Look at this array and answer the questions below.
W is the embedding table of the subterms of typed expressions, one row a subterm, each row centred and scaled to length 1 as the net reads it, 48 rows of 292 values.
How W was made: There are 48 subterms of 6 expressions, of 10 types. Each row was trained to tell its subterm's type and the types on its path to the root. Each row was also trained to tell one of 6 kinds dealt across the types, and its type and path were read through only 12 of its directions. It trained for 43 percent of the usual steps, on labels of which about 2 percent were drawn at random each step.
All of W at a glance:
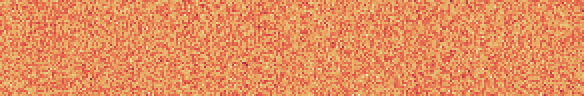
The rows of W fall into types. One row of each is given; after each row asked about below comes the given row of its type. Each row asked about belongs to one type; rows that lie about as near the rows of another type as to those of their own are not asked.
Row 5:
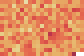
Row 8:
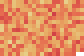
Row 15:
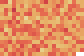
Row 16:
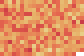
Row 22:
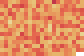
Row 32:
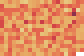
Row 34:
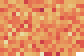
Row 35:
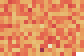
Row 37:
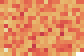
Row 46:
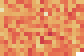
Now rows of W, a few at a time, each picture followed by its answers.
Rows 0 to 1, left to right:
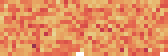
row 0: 46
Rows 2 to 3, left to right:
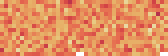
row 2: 22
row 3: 22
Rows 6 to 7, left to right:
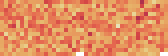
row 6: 16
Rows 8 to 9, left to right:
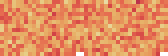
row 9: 8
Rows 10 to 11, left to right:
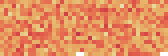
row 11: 16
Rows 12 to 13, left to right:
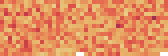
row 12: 5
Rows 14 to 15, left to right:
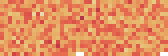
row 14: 35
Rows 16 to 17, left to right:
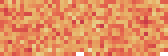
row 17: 16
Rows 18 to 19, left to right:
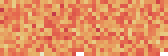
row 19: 8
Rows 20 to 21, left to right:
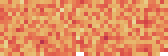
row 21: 22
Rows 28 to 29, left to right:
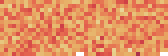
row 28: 5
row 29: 35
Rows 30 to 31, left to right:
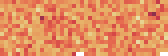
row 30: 37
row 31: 15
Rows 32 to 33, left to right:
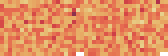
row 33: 15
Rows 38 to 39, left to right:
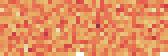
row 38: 35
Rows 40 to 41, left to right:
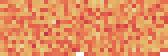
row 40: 46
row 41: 16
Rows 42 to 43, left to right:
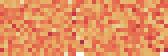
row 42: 32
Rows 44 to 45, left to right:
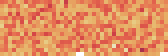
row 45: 35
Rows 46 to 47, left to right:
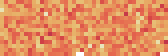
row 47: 5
